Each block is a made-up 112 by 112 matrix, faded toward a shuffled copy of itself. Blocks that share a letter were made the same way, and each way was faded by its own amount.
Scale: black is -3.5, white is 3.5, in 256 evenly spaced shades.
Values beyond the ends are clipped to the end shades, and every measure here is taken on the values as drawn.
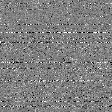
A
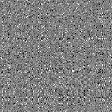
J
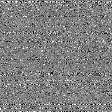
A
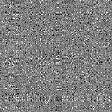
J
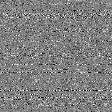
A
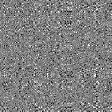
J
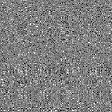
J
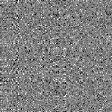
J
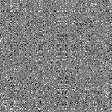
J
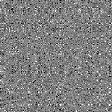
J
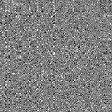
J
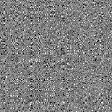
J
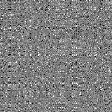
J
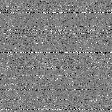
A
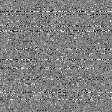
A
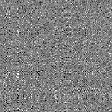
J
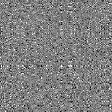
J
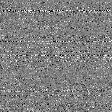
A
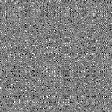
J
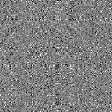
J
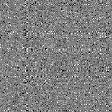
J
